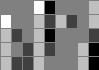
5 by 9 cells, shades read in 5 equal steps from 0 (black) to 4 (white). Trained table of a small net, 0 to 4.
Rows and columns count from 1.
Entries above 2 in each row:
2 4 2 3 3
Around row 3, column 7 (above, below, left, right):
1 2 2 2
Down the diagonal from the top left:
2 2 2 3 2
